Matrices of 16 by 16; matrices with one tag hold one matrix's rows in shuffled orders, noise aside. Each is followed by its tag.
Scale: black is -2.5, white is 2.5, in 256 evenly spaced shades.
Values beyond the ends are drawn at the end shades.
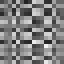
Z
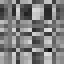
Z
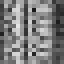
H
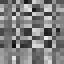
Z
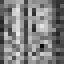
H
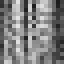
H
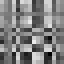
Z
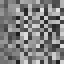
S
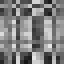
Z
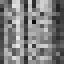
H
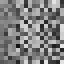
S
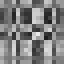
Z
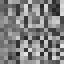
S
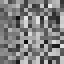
S
